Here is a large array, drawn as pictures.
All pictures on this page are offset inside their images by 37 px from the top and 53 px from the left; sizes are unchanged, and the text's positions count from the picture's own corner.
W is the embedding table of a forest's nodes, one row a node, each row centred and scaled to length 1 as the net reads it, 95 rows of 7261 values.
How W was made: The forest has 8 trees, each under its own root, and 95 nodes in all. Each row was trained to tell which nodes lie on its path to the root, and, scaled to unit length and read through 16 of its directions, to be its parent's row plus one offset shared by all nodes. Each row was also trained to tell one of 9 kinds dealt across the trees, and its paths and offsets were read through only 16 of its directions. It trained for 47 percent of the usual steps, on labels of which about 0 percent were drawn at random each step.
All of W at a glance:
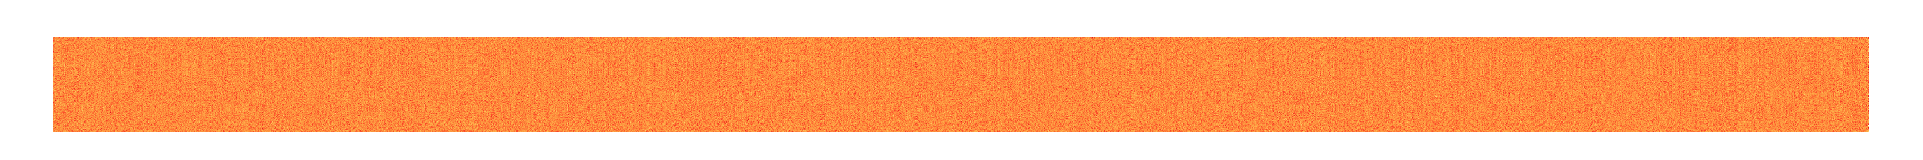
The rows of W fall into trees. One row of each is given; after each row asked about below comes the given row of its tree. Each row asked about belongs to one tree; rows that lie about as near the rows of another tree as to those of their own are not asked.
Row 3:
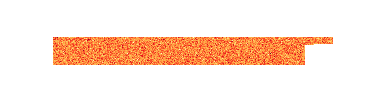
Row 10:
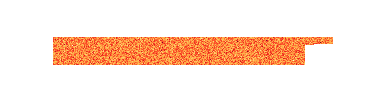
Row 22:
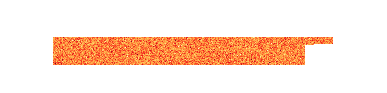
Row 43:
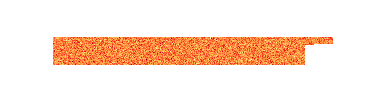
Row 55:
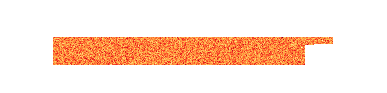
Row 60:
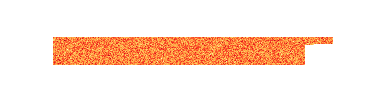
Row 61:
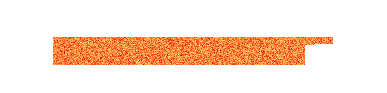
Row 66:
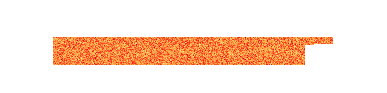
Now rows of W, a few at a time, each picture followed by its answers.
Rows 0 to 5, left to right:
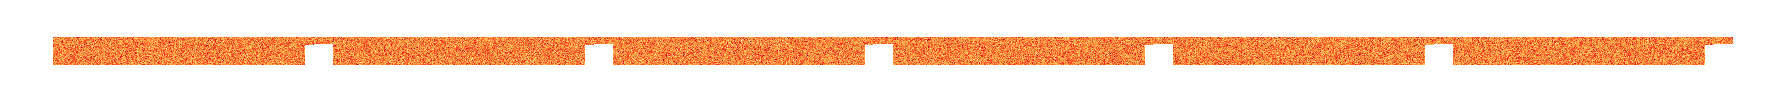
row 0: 55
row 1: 10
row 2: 10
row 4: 61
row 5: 43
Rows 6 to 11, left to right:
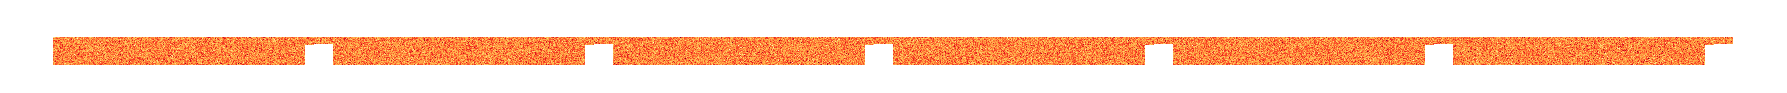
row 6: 22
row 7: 60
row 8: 10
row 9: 55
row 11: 10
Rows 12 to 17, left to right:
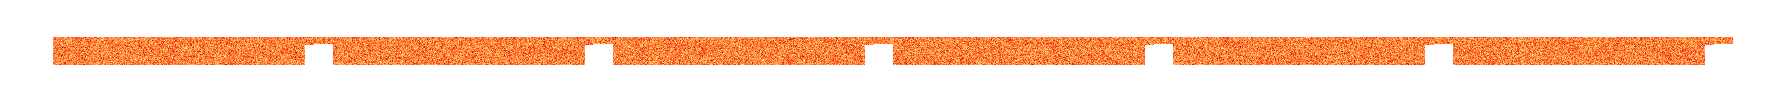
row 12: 43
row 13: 43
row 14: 3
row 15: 61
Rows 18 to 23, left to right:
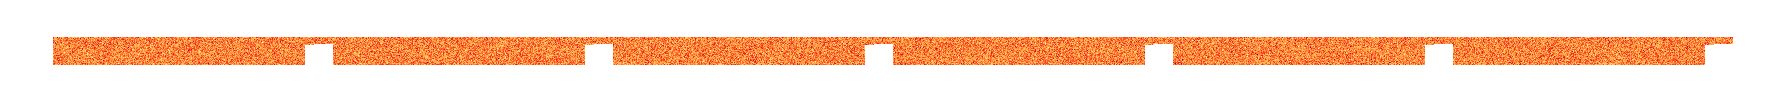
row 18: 60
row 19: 66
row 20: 3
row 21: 66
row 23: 3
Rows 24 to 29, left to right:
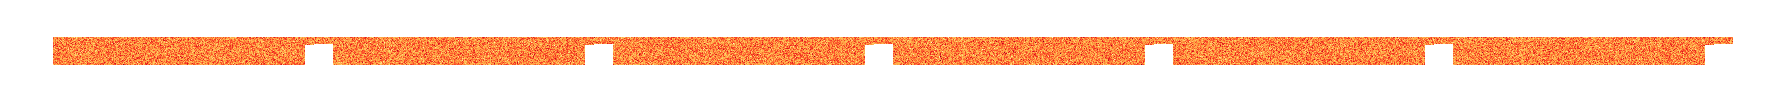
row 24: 60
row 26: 3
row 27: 43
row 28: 66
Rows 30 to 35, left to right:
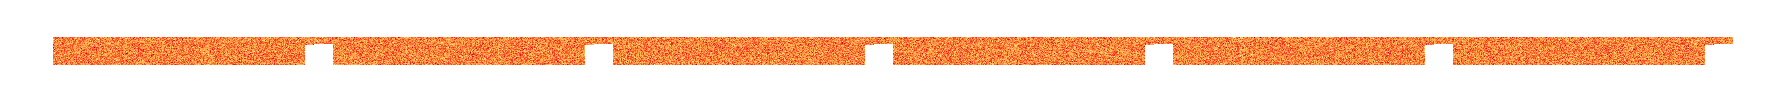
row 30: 61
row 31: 3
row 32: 10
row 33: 60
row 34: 43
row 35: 10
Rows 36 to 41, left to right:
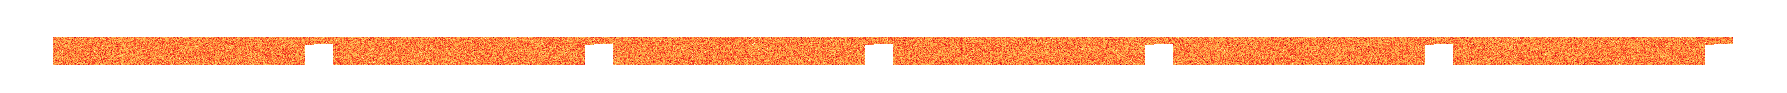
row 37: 60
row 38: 43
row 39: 61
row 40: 43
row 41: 22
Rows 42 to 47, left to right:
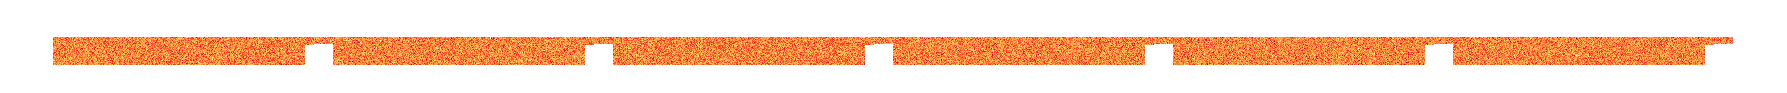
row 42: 3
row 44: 60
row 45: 22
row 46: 10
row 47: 22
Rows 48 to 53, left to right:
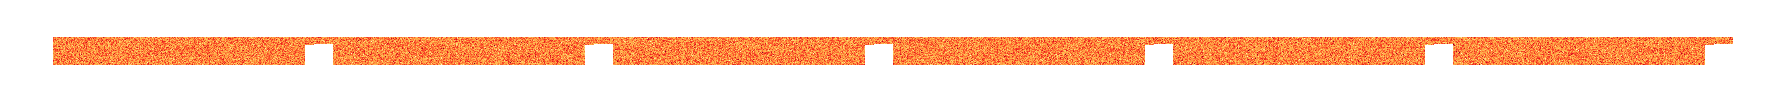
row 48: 10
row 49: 3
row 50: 3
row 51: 10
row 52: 22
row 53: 43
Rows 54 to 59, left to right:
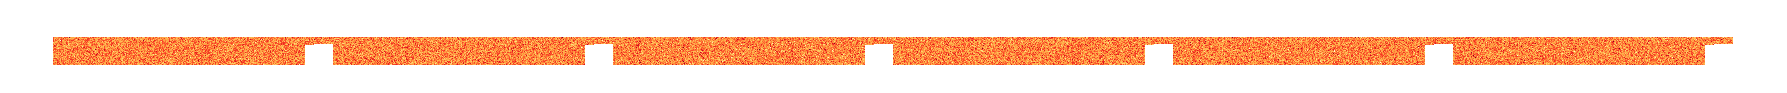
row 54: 10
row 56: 55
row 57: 55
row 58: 55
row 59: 61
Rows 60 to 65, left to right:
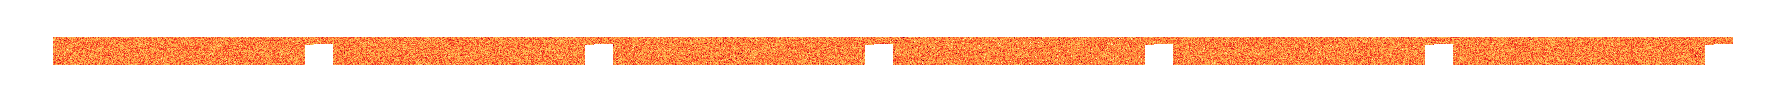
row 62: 55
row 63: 22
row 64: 66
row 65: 55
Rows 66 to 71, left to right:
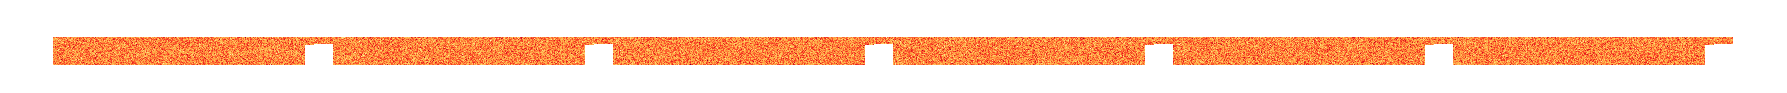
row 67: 3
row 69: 43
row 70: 10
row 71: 3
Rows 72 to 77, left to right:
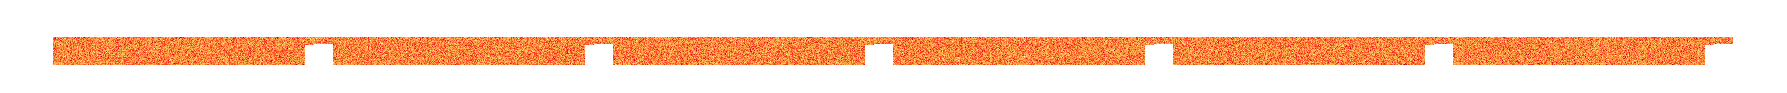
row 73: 3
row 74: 55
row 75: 61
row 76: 60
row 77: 43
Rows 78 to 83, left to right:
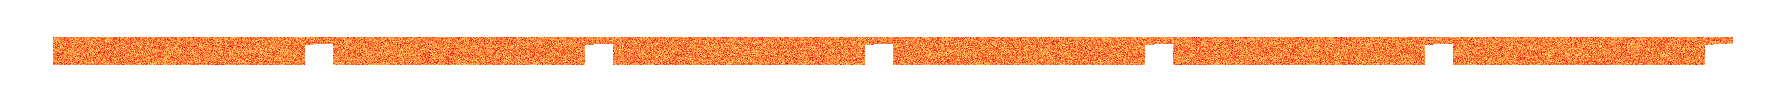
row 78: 60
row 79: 43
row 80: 55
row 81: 61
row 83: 22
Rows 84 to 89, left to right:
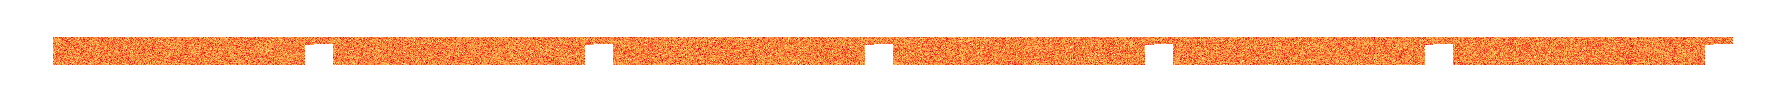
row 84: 3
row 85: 3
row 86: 43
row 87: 43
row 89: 60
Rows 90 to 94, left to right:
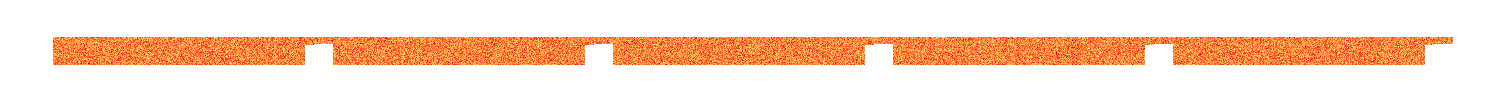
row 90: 22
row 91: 3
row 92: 43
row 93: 55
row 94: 22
